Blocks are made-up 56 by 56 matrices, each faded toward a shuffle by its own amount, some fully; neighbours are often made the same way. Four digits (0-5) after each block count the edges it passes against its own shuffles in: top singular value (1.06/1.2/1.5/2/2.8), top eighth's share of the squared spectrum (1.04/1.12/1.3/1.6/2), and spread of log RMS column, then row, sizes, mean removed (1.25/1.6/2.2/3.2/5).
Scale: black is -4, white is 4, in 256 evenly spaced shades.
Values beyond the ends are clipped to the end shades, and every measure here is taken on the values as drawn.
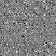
3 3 2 1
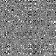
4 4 2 2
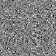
3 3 2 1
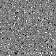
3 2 1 1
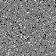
2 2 0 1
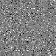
3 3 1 1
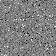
1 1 0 0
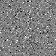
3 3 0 1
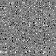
3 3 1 2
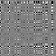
5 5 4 4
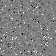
0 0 0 0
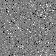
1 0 0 0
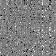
3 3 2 1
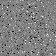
0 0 0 0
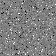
0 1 0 0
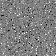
0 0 0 0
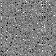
3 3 2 0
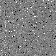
2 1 0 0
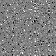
3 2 1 0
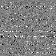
2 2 0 3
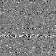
2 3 0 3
